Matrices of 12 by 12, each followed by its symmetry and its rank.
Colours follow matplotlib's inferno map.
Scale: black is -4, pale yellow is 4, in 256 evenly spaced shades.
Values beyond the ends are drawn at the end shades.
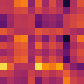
antisymmetric, rank two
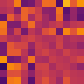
antisymmetric, rank two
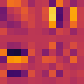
antisymmetric, rank two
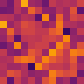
symmetric, full rank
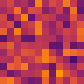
antisymmetric, full rank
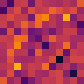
symmetric, full rank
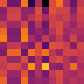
neither, rank two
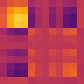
symmetric, rank one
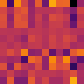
neither, rank two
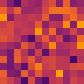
antisymmetric, full rank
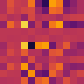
neither, rank two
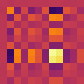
symmetric, rank one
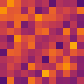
symmetric, full rank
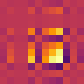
symmetric, rank one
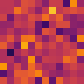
antisymmetric, full rank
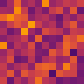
symmetric, full rank
